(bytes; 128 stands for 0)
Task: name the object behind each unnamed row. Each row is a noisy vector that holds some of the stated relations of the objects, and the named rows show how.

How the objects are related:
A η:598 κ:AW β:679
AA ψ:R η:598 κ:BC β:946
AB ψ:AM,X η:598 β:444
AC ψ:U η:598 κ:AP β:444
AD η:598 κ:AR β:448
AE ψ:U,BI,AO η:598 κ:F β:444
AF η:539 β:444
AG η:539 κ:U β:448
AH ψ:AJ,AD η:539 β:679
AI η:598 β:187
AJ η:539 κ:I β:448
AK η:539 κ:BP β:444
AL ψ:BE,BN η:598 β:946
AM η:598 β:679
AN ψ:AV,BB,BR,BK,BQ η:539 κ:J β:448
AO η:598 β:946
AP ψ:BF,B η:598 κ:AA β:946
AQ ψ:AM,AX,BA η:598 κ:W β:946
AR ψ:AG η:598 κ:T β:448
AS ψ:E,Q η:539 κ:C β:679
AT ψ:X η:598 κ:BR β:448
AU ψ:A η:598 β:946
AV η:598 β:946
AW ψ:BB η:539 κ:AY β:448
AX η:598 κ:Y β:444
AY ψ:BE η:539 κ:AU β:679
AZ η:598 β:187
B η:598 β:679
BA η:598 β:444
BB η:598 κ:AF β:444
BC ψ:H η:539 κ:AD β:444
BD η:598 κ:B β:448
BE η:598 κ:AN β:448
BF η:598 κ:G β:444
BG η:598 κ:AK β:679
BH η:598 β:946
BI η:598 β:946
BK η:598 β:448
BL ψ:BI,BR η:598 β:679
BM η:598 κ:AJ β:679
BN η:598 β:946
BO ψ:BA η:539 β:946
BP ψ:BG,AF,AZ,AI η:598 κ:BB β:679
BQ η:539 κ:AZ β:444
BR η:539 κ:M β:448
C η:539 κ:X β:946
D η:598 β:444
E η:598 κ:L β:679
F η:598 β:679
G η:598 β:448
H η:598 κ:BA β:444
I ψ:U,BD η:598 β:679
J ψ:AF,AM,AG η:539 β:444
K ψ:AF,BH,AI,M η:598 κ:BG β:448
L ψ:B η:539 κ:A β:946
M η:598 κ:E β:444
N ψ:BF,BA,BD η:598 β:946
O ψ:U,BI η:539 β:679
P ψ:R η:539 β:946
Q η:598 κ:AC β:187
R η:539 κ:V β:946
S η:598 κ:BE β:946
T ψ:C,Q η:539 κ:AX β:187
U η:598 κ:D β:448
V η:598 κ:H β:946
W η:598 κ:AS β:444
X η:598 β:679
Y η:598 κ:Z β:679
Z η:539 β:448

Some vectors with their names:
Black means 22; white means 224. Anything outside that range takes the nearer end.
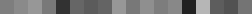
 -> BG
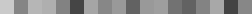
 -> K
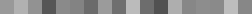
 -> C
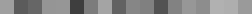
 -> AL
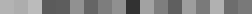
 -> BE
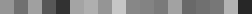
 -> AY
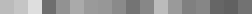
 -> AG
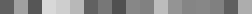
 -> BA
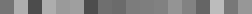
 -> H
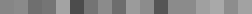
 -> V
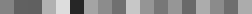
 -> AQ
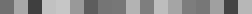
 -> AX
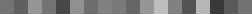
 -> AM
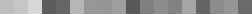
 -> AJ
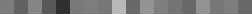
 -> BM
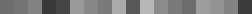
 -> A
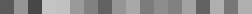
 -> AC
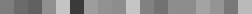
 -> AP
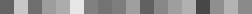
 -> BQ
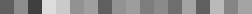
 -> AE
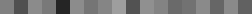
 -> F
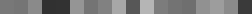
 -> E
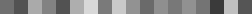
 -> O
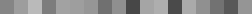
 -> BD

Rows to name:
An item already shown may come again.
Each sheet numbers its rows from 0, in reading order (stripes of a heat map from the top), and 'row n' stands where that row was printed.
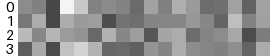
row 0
AB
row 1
H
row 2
AT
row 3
BF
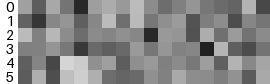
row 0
AH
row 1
I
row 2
G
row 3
BG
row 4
AE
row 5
BF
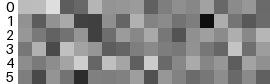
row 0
AJ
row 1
BP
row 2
AA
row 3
W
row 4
BO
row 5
F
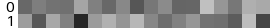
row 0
AV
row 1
AH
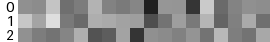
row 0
BK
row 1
Z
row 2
BH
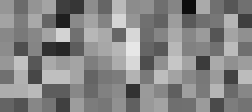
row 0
BP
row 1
AS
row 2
BO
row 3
T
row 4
BC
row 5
AX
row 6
BE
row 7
B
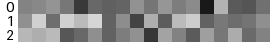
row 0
BG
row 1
AF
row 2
BE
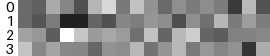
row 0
O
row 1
Q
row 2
J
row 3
AR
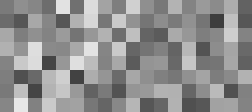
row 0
L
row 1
O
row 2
P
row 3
AN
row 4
BR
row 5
N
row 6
M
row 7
AK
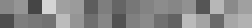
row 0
D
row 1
BI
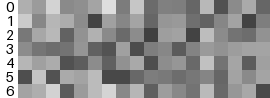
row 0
AN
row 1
K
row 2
U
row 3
BN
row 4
AD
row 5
BB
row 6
AW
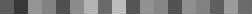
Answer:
BL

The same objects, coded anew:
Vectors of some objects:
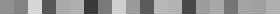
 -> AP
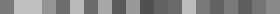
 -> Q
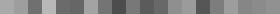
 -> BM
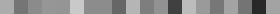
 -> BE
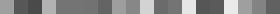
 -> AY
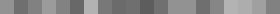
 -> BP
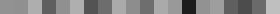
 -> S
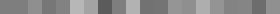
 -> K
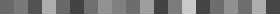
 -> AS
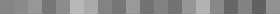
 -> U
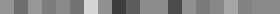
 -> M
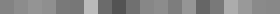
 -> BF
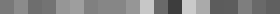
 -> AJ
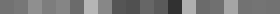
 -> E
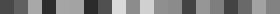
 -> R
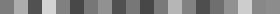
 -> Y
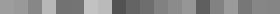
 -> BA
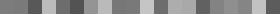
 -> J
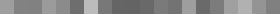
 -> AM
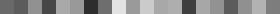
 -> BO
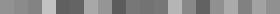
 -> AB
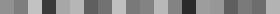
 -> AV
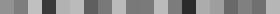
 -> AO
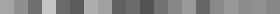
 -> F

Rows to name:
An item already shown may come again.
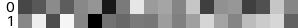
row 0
P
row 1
BC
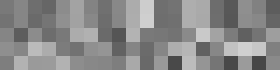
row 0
AG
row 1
AG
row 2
AT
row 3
AC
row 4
AD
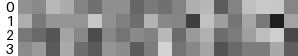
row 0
AC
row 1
BE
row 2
O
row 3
BQ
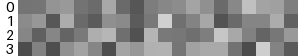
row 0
AE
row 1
BQ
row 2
AT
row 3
Z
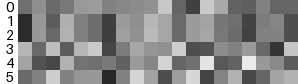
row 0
AJ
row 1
T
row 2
T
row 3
BN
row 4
AY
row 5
AA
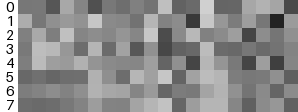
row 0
AH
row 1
BE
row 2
AR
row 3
Q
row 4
AD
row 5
AW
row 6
G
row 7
AN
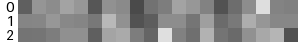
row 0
AX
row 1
BB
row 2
AF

